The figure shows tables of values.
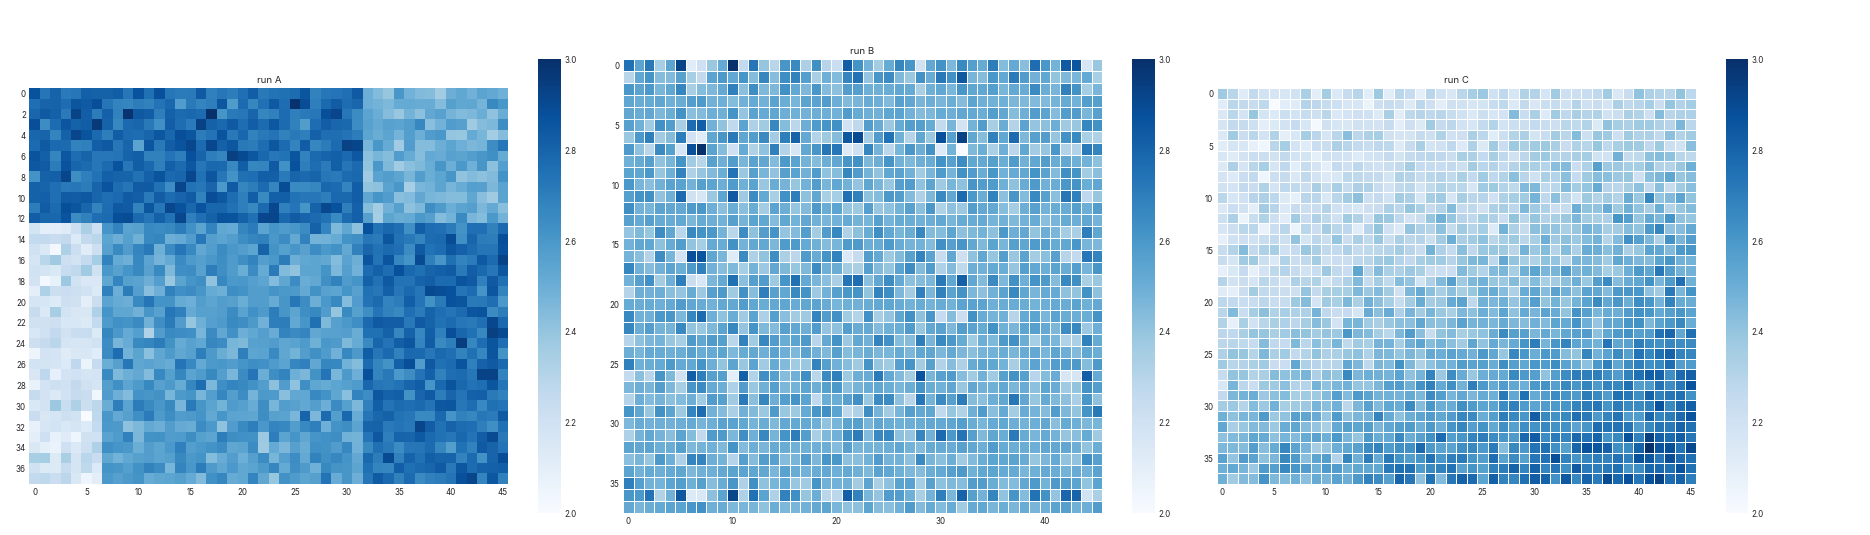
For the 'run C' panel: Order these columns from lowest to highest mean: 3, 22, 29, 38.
3, 22, 29, 38
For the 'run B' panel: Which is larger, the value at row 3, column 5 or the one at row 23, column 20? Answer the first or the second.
the second
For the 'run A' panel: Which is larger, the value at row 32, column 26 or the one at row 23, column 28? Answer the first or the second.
the first
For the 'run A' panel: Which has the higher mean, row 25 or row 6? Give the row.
6
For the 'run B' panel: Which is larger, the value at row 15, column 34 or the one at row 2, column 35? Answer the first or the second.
the second
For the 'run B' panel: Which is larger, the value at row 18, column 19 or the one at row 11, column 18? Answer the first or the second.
the second
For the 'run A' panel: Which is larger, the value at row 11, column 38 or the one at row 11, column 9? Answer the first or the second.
the second
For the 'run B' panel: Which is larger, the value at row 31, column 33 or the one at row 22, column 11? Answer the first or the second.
the first
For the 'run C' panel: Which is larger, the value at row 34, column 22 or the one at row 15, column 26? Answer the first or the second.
the first
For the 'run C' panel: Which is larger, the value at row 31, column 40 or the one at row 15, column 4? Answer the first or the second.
the first
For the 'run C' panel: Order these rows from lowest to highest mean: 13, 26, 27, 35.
13, 26, 27, 35
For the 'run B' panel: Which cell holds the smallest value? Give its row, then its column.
7, 32
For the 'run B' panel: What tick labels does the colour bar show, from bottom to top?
2.0, 2.2, 2.4, 2.6, 2.8, 3.0
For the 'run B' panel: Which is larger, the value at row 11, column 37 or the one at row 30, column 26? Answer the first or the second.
the first
